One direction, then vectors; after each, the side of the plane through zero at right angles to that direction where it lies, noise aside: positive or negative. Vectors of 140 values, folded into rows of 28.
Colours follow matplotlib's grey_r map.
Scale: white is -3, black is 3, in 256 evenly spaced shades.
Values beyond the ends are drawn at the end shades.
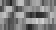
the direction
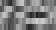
positive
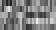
positive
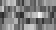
negative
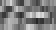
negative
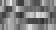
negative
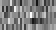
negative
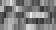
negative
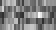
negative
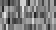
positive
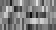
positive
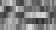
negative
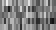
negative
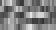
negative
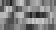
positive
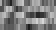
positive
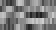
positive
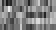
positive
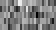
positive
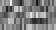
negative
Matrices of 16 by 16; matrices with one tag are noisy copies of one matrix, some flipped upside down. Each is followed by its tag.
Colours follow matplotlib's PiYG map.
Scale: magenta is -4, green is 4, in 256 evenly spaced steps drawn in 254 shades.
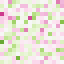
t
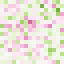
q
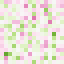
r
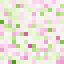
t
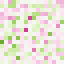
t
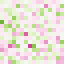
t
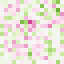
q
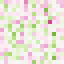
r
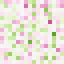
r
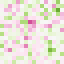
q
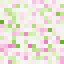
t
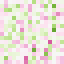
r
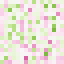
r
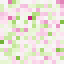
t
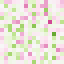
r
